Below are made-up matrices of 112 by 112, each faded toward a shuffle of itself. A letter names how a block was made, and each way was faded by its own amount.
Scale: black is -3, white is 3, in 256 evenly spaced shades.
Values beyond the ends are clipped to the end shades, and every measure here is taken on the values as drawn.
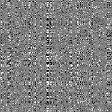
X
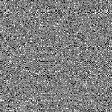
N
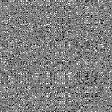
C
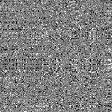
N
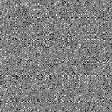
N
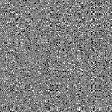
C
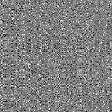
C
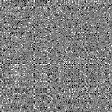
C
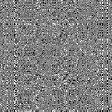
X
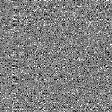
N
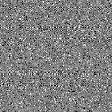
N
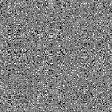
C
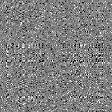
C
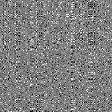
C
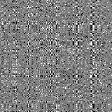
X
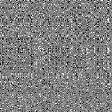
C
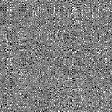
C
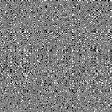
C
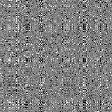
X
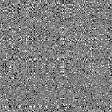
C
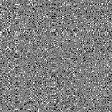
C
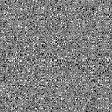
N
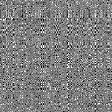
X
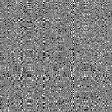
X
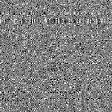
N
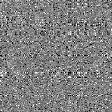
N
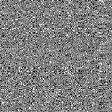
N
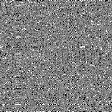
N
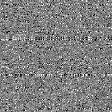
N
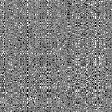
X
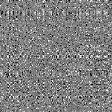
C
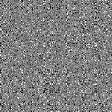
C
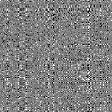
X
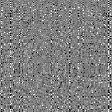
X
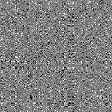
C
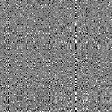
X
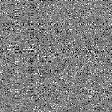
N
